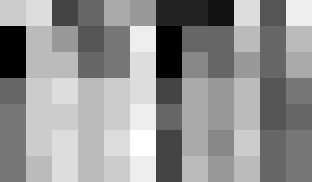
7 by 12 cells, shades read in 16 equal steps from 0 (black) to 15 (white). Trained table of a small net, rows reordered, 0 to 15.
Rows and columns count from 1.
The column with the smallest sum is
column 7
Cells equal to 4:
4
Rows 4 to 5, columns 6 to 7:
13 4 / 14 6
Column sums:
39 82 75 61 73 92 20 57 48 78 39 62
